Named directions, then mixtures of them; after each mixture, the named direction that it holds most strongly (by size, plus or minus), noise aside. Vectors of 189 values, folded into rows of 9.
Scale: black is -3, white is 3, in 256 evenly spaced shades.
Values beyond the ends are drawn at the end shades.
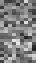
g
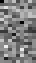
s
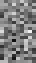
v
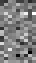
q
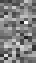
g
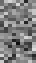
g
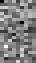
s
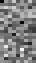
s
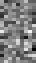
g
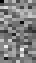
s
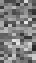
g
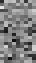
g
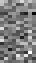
q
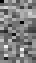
s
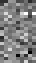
q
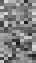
g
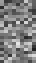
g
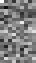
s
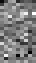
q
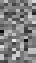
v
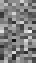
v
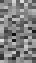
v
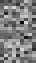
g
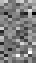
q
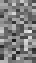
v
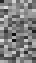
s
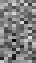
v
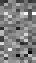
q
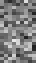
g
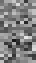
g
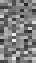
v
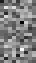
s
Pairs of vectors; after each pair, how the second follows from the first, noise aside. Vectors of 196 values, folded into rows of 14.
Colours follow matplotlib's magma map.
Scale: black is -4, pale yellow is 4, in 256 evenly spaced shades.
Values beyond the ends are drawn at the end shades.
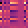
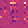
partly zeroed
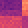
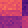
negated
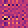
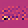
partly zeroed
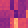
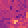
partly zeroed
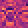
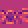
partly zeroed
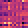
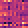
negated
